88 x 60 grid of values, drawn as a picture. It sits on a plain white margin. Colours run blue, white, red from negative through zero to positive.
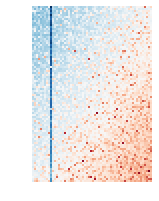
Stripes: none. Odd lines: column 10. Average level on the scale: 50%. Ninth with the highest average: bottom right. Slope: up to the bottom right. Ninth with the lowest average: top left.
